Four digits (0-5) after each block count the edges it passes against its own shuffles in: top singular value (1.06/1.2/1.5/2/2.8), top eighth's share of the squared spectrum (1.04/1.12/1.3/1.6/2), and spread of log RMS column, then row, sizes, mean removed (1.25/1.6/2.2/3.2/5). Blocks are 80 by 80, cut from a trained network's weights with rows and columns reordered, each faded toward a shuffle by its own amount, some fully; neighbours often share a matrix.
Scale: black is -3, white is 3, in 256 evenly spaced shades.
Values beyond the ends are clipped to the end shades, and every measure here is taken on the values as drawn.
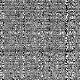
3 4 4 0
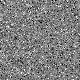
0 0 0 0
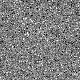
0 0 0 0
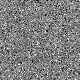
0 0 0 0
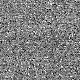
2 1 1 0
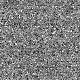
1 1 0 0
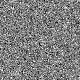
0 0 0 0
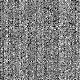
3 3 1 2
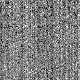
3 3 1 2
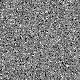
0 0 0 0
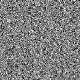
3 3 1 1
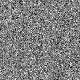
2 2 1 0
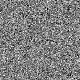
2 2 0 0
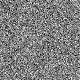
2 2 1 0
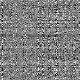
3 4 4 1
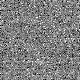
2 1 1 0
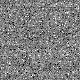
1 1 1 0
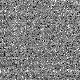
2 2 1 0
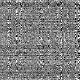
3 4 4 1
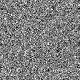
2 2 0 0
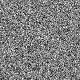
2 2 0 0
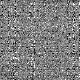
3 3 3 0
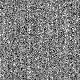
2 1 0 0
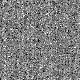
1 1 0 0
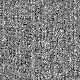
2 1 0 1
